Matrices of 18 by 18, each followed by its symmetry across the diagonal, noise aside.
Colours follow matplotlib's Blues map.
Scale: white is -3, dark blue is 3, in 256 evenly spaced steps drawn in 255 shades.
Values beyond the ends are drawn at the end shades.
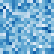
neither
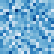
antisymmetric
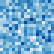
antisymmetric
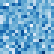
neither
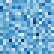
antisymmetric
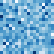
antisymmetric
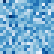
neither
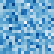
neither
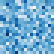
antisymmetric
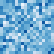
symmetric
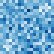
symmetric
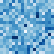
symmetric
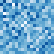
symmetric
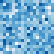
symmetric
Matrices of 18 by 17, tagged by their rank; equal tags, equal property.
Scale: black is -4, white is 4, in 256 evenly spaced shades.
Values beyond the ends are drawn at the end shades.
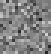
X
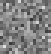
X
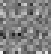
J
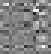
J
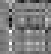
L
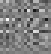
L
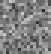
X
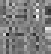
J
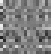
J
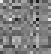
J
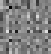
J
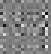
L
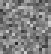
X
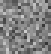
X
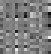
L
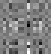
L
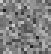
X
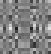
L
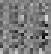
J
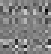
J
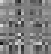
L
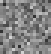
X
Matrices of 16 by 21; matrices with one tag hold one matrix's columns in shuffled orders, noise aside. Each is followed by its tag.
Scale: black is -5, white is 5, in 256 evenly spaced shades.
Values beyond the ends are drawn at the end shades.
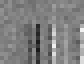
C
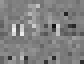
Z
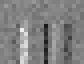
C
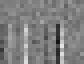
C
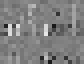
Z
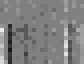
C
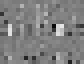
Z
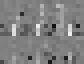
Z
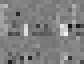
Z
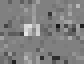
Z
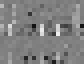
Z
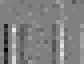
C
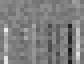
C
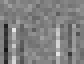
C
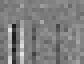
C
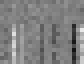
C
